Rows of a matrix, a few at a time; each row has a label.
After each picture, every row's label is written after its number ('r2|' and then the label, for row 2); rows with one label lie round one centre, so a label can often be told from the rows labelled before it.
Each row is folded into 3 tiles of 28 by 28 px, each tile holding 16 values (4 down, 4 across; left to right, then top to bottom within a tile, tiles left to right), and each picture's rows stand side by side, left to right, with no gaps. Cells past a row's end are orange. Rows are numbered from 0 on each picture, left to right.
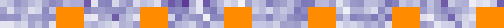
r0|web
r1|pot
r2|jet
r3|web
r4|web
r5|pot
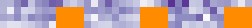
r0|web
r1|pot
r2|jet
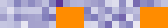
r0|web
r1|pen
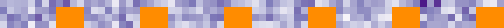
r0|pen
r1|pen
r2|web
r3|web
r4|pot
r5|jet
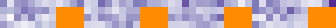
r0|pot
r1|web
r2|web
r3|pot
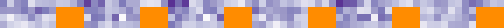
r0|pot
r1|jet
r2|jet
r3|pot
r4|jet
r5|web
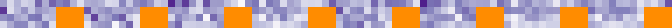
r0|pen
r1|pen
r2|jet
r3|pot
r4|pen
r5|jet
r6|pot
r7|pot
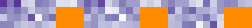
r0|jet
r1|jet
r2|pen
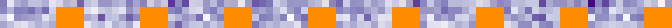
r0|pot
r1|web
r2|jet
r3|jet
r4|pot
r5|pot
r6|pen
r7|jet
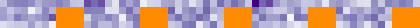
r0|web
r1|jet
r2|pen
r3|jet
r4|pen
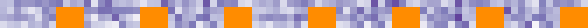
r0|web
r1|pot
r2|pen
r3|web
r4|pen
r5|pen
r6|pen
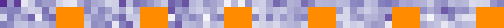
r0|jet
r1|pen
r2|jet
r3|web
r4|web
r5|pot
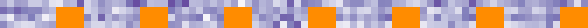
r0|pot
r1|web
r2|jet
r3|pen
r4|web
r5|web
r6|web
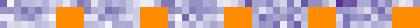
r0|pot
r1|pot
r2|pot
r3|pen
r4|jet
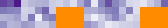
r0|jet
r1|pot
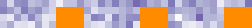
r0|pot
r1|web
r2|pot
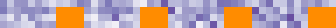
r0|pot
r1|pot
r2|pen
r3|pen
